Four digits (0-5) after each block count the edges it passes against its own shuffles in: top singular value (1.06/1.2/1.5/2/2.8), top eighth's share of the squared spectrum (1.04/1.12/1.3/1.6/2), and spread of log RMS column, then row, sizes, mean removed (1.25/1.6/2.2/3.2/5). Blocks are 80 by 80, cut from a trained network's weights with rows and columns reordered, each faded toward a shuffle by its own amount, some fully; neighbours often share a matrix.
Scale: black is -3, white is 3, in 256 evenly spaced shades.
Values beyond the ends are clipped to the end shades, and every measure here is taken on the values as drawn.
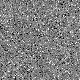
1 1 0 0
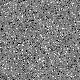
0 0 0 0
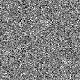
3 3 1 1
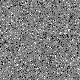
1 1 0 0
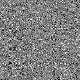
3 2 1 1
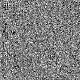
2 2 1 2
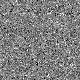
0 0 0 1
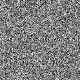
2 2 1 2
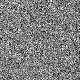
1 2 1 1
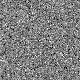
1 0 0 0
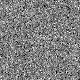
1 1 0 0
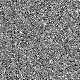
0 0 0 0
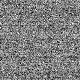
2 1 0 0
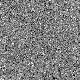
0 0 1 0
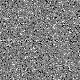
2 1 0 1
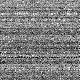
4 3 1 2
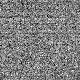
2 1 0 0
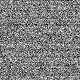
2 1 0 0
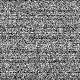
3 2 0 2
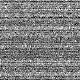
4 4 2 2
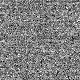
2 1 0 0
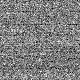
2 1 0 0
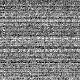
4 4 2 3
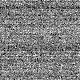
3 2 0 1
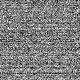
3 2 0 0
